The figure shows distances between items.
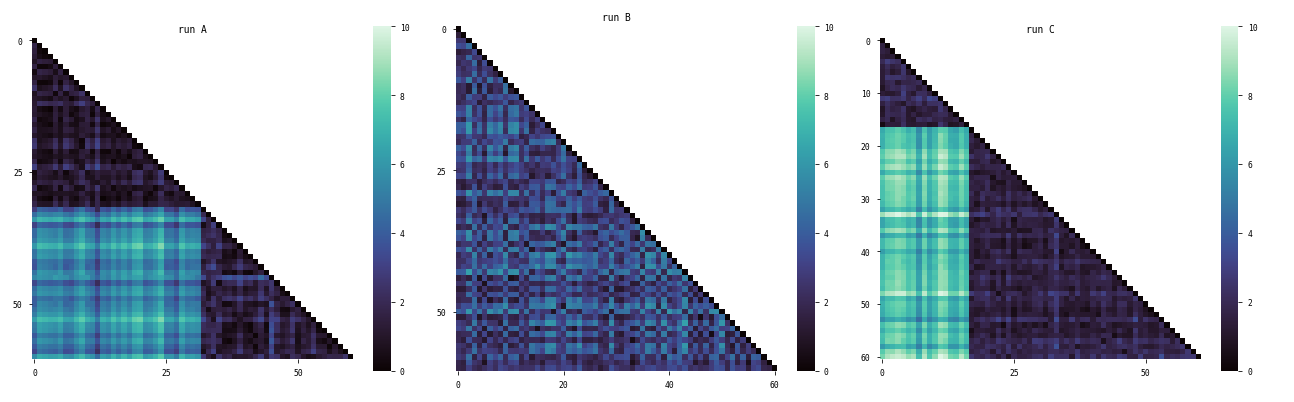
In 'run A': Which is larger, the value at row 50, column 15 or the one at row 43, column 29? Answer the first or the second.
the first
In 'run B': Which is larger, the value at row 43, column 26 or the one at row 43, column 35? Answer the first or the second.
the second
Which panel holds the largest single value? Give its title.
run C
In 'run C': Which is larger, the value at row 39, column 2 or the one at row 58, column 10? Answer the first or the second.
the first
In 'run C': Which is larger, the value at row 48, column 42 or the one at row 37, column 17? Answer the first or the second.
the first
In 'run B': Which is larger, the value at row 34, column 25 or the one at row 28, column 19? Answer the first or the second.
the second
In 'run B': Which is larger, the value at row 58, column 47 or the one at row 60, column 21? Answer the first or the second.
the second
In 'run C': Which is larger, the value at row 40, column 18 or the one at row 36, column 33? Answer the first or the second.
the second
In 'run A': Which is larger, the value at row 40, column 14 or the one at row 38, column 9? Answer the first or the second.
the second
